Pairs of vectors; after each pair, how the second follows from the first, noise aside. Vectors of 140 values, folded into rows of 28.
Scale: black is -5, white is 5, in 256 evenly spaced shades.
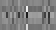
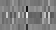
negated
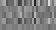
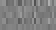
shrunk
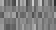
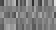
negated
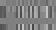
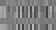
negated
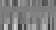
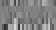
sign-scrambled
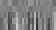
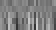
negated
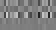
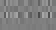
shrunk
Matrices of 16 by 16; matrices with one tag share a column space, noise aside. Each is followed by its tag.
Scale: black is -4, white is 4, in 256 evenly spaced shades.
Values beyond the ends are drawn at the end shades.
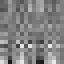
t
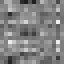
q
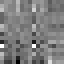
t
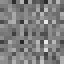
q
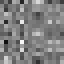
q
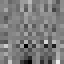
t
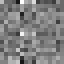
q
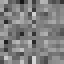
q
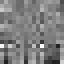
t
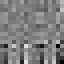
t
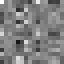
q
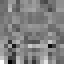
t
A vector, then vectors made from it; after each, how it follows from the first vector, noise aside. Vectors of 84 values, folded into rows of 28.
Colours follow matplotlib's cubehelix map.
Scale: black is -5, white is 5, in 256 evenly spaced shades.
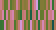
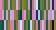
scaled up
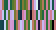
scaled up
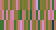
copied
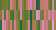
sign-scrambled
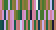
scaled up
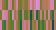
sign-scrambled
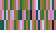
scaled up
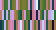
scaled up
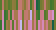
sign-scrambled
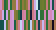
scaled up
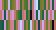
scaled up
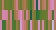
sign-scrambled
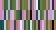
scaled up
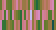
sign-scrambled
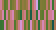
copied
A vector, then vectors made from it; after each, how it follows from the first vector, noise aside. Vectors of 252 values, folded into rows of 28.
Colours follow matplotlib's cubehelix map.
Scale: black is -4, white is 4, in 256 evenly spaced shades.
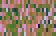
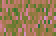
shrunk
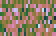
negated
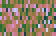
negated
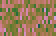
shrunk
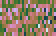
negated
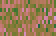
shrunk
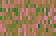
shrunk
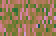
shrunk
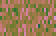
shrunk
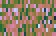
negated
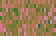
shrunk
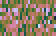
negated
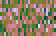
negated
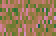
shrunk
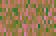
shrunk
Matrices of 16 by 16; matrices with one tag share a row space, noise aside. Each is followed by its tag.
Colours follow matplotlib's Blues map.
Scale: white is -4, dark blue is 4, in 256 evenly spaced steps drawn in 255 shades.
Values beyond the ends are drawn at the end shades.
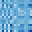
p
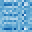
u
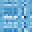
u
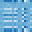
u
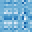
u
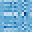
u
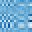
p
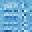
u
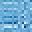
u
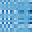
p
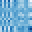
p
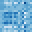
u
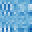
p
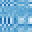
p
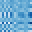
p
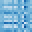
u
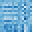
u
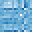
u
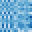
p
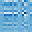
u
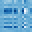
u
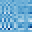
p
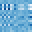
p
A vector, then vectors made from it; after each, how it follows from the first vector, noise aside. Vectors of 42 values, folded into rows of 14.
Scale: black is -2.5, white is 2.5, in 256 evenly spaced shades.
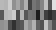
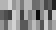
sign-scrambled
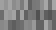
shrunk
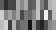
wrapped around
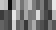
sign-scrambled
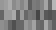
shrunk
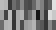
sign-scrambled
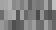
shrunk
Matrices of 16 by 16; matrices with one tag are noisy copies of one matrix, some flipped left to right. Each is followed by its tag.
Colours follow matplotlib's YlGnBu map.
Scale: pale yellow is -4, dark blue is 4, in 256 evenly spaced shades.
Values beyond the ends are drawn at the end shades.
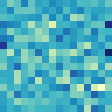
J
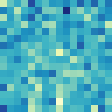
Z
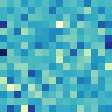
J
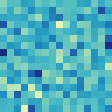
J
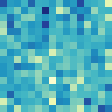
Z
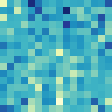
Z
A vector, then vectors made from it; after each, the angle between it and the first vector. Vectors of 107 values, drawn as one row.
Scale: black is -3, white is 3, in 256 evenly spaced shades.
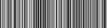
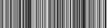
orthogonal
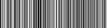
nearly parallel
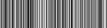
nearly opposite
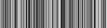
orthogonal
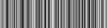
orthogonal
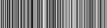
partly opposed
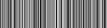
nearly parallel
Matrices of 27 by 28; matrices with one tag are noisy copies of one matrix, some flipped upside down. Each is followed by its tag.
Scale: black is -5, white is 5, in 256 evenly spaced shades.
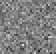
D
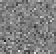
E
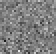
E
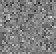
D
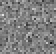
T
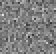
T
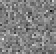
T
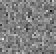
T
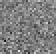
E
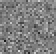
E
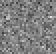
D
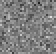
D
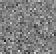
E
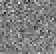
E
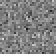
T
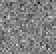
D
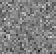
D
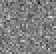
D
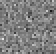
T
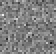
T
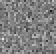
T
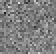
E
